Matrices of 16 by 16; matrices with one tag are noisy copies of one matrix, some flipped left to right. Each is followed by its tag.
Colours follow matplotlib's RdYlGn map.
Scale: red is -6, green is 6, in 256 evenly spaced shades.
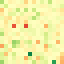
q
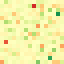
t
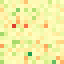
q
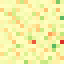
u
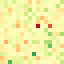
q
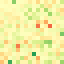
q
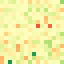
q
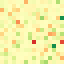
u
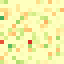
u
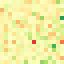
u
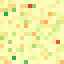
t
